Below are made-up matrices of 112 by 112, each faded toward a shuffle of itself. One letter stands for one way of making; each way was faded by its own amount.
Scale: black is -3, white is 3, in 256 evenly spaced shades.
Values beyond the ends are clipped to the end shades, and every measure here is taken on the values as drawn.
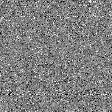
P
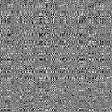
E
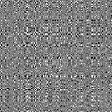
E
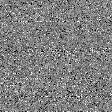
P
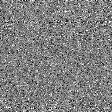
P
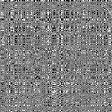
E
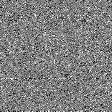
P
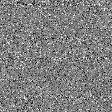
P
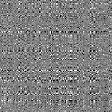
E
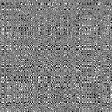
E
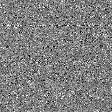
P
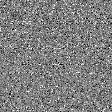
P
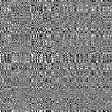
E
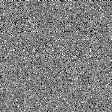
P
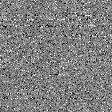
P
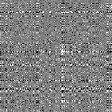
E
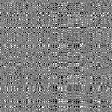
E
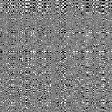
E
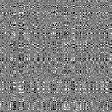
E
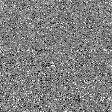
P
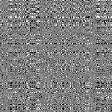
E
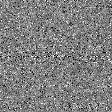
P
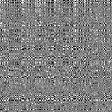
E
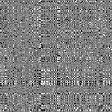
E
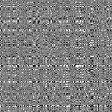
E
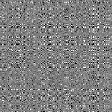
E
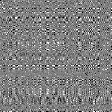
E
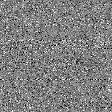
P
